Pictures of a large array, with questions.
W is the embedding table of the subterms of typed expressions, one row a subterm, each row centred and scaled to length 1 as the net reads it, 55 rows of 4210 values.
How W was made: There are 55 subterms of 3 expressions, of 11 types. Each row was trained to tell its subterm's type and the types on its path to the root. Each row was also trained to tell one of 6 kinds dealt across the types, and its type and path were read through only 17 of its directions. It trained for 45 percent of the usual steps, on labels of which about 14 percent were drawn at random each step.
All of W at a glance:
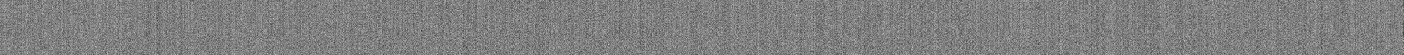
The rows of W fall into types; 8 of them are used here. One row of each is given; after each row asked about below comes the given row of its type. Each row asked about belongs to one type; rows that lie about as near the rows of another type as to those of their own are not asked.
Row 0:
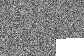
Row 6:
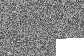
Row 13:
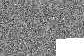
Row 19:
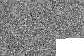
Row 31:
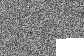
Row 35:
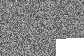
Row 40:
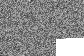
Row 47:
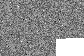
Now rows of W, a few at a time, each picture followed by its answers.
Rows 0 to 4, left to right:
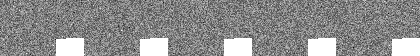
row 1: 31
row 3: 31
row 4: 19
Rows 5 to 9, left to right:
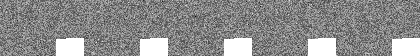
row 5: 35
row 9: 6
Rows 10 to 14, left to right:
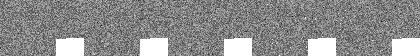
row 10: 35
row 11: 31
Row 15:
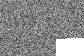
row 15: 40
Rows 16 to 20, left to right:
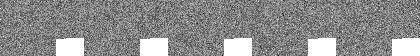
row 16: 35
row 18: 6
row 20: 0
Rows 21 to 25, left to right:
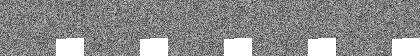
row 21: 40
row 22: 0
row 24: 35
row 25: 6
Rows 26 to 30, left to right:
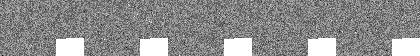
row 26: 35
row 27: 6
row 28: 40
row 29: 0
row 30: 31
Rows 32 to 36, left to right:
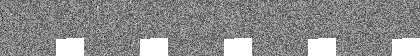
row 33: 0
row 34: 40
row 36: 0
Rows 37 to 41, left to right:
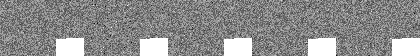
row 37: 31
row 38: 47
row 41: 47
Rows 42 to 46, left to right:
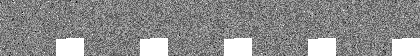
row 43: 40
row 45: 0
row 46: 47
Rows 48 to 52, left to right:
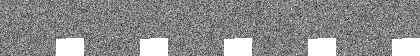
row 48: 40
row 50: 31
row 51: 19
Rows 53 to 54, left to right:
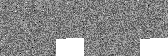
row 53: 13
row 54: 35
